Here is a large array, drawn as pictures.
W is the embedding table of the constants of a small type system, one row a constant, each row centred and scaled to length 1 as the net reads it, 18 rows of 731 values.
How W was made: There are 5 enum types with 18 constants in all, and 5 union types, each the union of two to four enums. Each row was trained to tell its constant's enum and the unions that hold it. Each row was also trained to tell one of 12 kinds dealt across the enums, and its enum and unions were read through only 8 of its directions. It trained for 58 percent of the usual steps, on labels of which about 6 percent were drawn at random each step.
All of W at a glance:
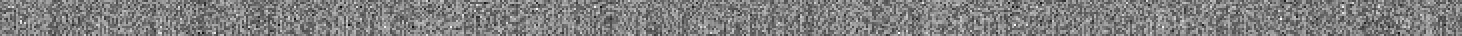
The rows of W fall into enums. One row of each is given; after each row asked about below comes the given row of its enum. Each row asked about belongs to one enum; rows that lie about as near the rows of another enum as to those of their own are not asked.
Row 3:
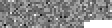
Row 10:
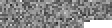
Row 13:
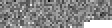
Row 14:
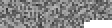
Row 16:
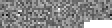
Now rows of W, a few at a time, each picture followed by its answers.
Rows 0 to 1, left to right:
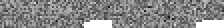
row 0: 14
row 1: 10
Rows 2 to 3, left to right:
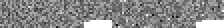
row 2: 3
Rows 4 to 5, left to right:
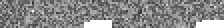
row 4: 13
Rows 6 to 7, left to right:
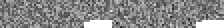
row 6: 3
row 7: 14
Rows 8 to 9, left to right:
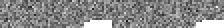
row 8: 10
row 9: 10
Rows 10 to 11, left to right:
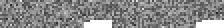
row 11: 16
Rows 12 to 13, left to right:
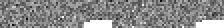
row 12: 16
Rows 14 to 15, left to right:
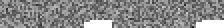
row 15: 16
